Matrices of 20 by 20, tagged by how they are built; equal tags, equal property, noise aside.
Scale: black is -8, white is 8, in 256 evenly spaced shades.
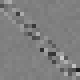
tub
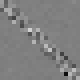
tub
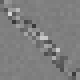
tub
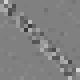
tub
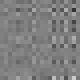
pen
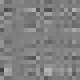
pen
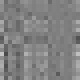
pen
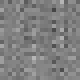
pen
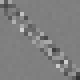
tub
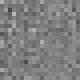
pen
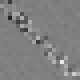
tub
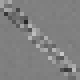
tub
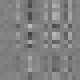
pen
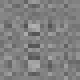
pen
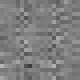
pen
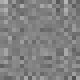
pen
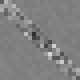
tub
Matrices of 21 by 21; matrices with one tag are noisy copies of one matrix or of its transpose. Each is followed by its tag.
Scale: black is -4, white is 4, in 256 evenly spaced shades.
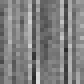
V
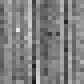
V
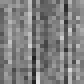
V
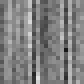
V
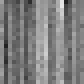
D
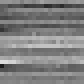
D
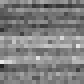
D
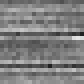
V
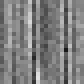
V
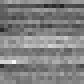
D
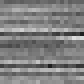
V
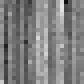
D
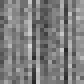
V
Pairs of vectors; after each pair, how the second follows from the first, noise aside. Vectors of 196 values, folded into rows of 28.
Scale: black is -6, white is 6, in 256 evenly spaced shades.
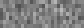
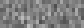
reversed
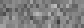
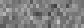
negated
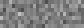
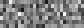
scaled up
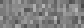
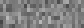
reversed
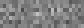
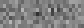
negated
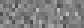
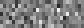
scaled up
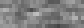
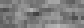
negated
